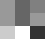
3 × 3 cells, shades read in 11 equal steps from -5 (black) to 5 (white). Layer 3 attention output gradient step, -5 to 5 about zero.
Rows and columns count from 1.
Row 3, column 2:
5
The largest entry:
5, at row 3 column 2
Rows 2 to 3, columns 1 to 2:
1 -1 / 3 5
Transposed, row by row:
1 1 3 / -1 -1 5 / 0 1 -3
